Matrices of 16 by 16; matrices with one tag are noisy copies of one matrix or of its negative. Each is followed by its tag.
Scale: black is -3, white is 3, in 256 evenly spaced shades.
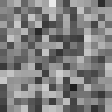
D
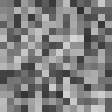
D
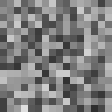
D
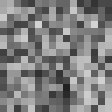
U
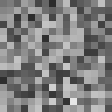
D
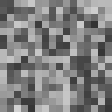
U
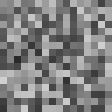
D
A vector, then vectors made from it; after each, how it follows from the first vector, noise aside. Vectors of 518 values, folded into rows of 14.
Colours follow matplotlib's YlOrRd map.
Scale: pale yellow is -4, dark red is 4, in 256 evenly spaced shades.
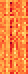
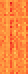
shrunk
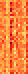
copied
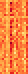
copied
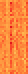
shrunk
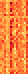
copied
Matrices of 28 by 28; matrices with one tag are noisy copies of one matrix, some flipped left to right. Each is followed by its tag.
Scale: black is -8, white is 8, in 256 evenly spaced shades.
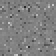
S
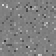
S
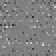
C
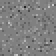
S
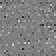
C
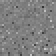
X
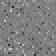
X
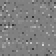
C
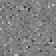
S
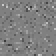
S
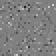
S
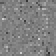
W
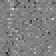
W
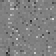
W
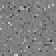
S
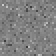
S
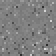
X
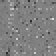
W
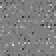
C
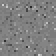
S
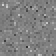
S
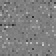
C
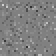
S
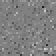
X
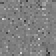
W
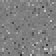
X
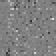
W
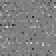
C
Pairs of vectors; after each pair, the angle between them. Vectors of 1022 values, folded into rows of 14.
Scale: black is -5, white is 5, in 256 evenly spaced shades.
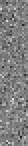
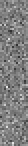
partly aligned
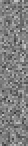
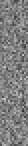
nearly opposite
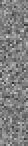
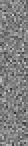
orthogonal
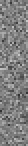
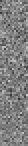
partly aligned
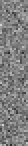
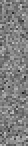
partly aligned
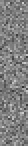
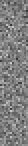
orthogonal
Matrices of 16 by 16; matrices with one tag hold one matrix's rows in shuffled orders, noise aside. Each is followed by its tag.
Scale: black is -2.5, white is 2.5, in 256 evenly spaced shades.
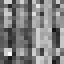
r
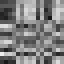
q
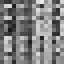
r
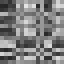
q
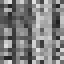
r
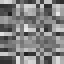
q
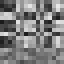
q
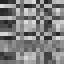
q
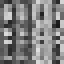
r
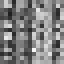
r
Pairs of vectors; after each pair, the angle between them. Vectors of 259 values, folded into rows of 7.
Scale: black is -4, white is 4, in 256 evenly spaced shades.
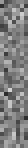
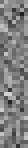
nearly opposite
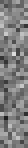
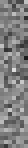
orthogonal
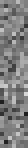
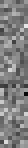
nearly opposite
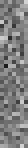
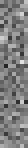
nearly parallel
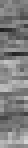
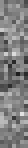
partly opposed
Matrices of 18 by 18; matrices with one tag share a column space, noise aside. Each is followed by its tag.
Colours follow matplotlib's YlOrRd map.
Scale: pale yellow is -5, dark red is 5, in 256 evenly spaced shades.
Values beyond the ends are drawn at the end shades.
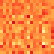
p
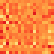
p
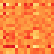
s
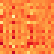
p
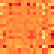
s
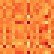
p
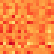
p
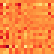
s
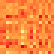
p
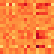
s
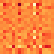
s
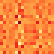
p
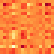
s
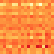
s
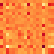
s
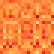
p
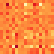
s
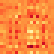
p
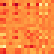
s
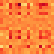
s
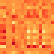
p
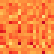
p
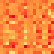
p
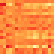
s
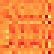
p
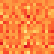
p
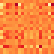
s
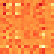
s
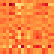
s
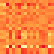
s
